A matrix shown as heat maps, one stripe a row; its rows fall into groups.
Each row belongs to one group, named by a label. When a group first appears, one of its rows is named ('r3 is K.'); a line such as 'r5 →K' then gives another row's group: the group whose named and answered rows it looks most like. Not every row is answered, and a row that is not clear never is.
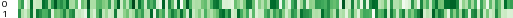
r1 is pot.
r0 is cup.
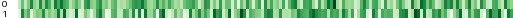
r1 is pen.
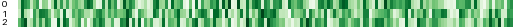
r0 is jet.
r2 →pen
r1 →pen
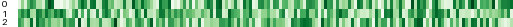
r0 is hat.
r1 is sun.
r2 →pot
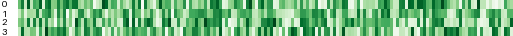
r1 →pen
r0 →sun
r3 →cup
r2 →pen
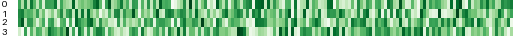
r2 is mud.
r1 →jet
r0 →hat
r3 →pot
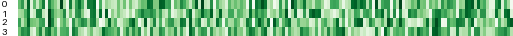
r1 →mud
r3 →sun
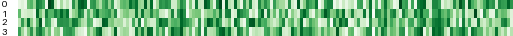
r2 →sun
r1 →pot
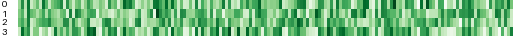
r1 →mud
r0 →jet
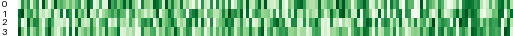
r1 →jet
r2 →mud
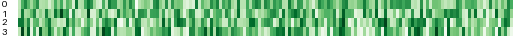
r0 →jet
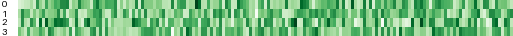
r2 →cup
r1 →pen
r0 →pot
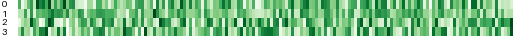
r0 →pot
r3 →pen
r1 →pot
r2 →hat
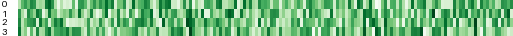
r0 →hat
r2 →cup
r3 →pot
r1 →mud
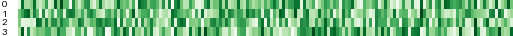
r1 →jet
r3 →pen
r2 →pot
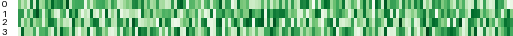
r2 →hat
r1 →mud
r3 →cup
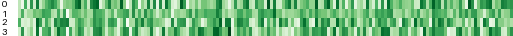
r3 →pen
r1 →pen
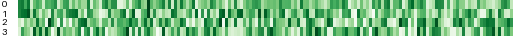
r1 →jet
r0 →sun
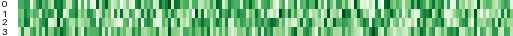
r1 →jet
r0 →sun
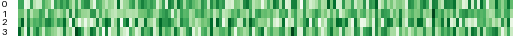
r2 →sun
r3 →mud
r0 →cup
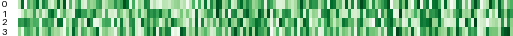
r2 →jet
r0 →pen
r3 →hat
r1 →hat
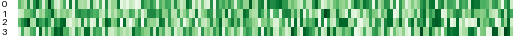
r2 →sun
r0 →mud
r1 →hat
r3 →cup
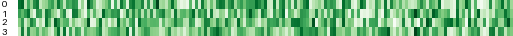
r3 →pen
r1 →sun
